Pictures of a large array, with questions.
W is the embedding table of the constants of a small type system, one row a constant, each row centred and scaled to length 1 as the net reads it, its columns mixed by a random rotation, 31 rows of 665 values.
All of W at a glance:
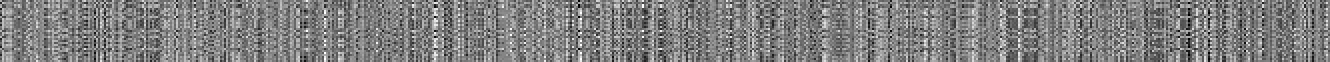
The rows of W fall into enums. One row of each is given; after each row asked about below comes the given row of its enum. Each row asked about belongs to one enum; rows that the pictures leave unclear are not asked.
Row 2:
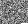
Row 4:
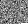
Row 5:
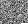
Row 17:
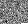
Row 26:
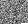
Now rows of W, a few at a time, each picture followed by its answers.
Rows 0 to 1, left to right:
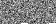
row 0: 2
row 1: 4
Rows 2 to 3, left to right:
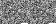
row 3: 2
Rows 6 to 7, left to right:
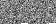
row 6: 26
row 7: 4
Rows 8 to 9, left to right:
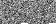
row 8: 2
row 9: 26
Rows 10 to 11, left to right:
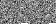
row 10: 4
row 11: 5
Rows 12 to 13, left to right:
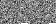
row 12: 4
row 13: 5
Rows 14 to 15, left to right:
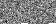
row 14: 17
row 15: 2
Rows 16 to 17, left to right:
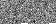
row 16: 26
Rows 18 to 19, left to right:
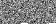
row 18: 2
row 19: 4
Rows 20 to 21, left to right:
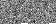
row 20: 26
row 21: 17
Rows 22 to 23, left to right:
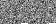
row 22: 26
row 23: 4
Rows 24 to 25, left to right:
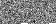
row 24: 2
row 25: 17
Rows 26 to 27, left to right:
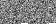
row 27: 4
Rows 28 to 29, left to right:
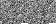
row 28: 5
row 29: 26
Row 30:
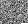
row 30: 5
